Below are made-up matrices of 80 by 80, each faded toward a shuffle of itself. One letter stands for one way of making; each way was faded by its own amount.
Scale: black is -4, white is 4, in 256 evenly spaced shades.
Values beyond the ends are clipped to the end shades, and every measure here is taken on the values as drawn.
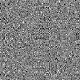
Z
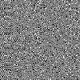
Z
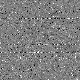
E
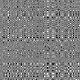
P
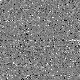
E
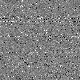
E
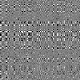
P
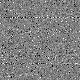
E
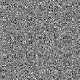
Z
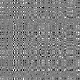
P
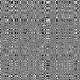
P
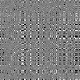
P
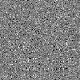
Z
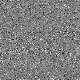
E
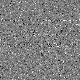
E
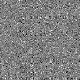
Z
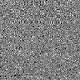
Z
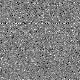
E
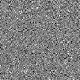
Z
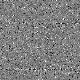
E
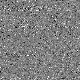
E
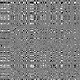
P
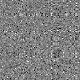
Z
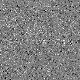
E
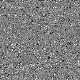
E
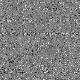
E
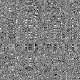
Z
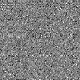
Z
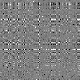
P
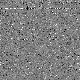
E
